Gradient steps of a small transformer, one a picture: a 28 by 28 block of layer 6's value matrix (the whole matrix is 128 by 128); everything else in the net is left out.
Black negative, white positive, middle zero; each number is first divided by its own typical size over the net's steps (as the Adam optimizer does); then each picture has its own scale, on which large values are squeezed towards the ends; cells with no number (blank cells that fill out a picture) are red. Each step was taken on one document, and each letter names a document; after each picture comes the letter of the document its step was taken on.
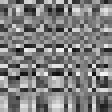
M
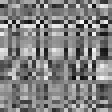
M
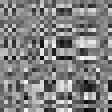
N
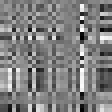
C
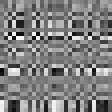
M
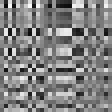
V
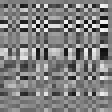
M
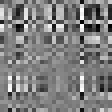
C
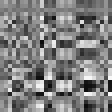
N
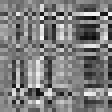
N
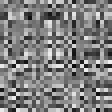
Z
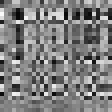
Z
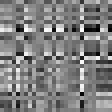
C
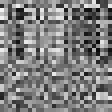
Z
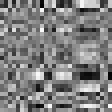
N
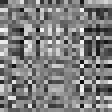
Z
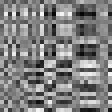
N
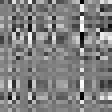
C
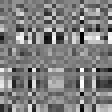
C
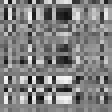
V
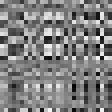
Z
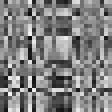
V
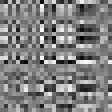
N
